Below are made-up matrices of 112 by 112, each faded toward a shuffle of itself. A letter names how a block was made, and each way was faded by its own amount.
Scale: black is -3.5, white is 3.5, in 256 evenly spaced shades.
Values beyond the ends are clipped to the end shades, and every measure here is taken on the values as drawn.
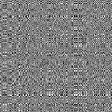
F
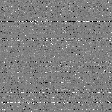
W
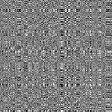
F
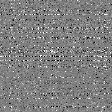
W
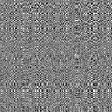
F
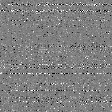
W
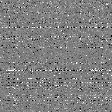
W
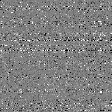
W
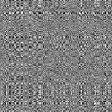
F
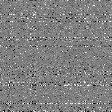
W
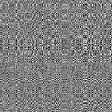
F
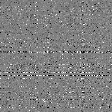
W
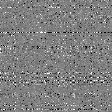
W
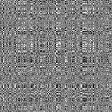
F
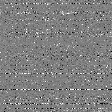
W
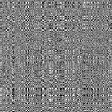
F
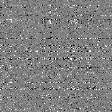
W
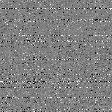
W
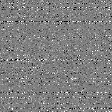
W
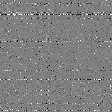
W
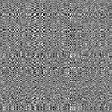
F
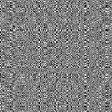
F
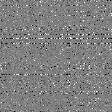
W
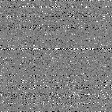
W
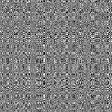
F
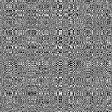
F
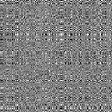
F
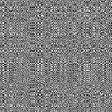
F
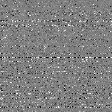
W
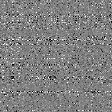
W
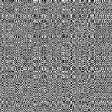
F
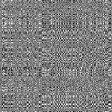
F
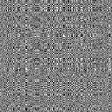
F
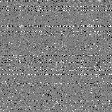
W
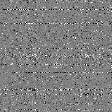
W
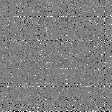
W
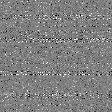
W
